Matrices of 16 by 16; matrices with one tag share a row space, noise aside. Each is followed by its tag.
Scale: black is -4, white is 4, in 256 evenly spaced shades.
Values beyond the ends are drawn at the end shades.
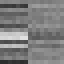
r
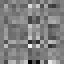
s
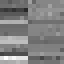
r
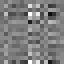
s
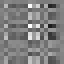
s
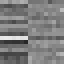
r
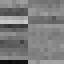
r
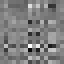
s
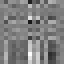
s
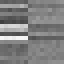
r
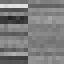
r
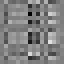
s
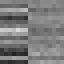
r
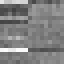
r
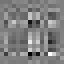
s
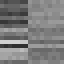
r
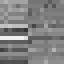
r
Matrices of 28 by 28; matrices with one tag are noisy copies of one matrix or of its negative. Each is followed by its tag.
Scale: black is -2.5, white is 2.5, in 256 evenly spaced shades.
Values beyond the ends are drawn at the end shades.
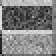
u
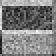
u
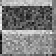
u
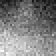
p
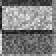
u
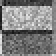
u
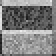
u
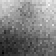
p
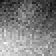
p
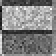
u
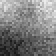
p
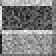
u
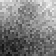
p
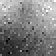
p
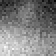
p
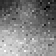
p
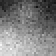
p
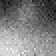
p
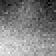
p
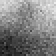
p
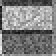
u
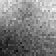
p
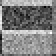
u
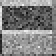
u
